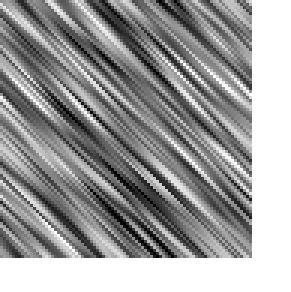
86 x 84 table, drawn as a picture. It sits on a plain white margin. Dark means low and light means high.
Mirror symmetry: none. Histogram: bell-shaped. Average level on the scale: 50%. Ninth with the lowest average: bottom middle. Grain: diagonal, down to the right.
